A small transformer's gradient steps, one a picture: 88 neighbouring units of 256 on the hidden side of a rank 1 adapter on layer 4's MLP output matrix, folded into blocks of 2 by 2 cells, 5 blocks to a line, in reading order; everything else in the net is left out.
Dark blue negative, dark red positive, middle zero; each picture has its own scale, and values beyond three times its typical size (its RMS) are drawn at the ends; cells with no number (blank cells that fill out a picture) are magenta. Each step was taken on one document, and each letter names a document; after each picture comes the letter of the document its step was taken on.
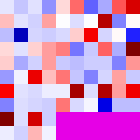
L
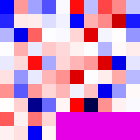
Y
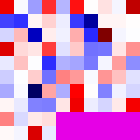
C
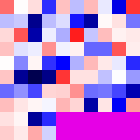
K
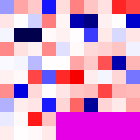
Y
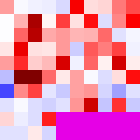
K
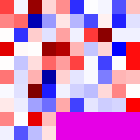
C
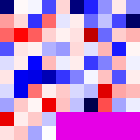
Y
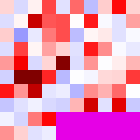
K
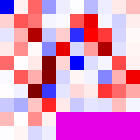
C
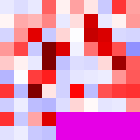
C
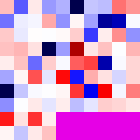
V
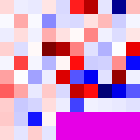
L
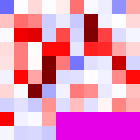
C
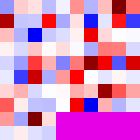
Y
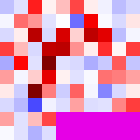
C
